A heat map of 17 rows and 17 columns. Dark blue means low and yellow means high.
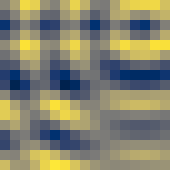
The bottom right is the smoothest part. Rings spread out from the top right. Stripes running across repeat 3 times from top to bottom. No overall slope runs across the table.
